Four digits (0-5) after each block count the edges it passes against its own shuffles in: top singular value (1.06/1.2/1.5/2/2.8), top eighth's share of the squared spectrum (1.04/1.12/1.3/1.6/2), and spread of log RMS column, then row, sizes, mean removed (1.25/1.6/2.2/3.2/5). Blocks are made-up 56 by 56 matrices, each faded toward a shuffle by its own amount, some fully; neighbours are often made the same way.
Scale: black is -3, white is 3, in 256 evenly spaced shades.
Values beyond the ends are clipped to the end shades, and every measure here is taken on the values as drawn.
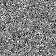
0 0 0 0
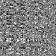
3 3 2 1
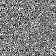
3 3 1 1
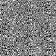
3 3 2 1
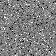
0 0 0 0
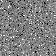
1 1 0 0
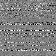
2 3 0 4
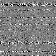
2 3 0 4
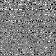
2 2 0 3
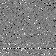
3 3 0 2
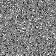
0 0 0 0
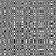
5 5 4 3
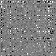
4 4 2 2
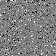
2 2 0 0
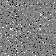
2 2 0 0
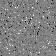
0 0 0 0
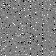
3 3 1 1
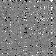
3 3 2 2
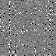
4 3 2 1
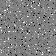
0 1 0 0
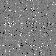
3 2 1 1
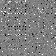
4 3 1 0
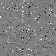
2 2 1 0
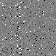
3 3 1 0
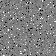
0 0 0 0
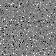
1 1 0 0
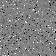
0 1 0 0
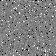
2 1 0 0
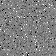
2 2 0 0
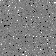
1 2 0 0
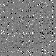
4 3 2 1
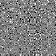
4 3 2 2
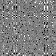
4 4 2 2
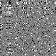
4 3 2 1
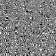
3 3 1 2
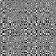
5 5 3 3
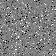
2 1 0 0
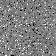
0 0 0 0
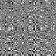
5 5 3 3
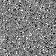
2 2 0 0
